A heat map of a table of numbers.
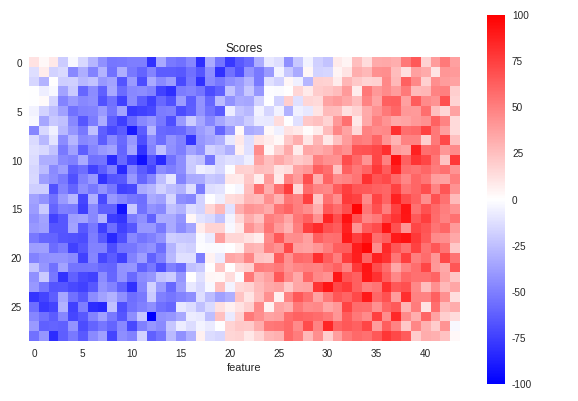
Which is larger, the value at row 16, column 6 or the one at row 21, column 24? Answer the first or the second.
the second
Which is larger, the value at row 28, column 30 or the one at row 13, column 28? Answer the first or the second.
the second
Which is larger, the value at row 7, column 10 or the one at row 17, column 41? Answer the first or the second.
the second
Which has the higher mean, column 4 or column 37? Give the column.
37
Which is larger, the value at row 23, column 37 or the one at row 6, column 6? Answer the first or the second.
the first
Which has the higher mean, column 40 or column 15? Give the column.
40
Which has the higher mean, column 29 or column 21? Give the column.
29
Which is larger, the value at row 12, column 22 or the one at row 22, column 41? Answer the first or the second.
the second
